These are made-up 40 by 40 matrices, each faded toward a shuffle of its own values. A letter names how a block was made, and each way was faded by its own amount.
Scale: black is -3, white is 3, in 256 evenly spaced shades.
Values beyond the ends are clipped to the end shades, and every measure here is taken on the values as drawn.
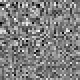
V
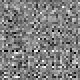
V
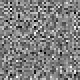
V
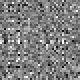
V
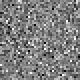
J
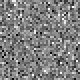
J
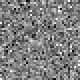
J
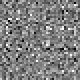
V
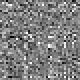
V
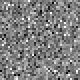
J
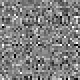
V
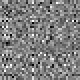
V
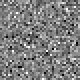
J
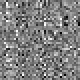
V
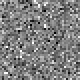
J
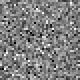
J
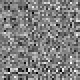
V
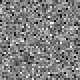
J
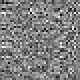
V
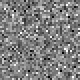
J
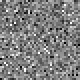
J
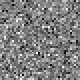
J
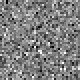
J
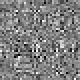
V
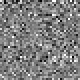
V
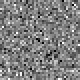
J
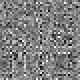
V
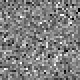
J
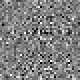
V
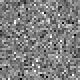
J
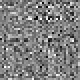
V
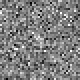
J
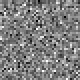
J
